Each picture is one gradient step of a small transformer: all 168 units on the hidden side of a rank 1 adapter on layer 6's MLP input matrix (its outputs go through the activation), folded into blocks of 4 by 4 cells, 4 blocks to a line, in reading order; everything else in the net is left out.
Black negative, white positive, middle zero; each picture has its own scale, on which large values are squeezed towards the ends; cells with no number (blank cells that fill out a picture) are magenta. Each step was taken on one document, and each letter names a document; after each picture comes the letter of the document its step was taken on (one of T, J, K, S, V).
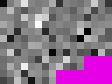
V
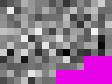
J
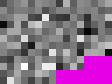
V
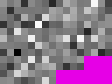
V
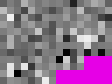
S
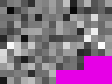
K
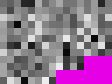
K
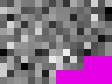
J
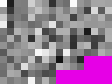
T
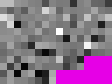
S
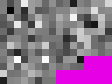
K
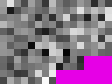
T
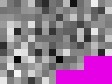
T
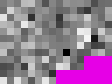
K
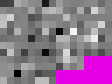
S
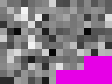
V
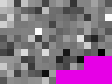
S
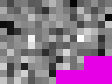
T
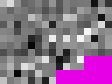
T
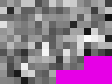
T
